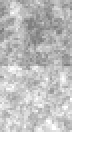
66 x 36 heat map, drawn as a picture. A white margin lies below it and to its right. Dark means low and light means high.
Ninth with the lowest average: top middle. Grain: blotchy. Seam: horizontal, 50% of the way down, the bottom part higher.
